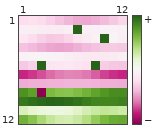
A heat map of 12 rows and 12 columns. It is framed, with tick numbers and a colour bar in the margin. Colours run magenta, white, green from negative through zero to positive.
Grain: streaks across. Lone odd cells: 5, 4 higher and 1 lower than their neighbours. Calmest part: top left.
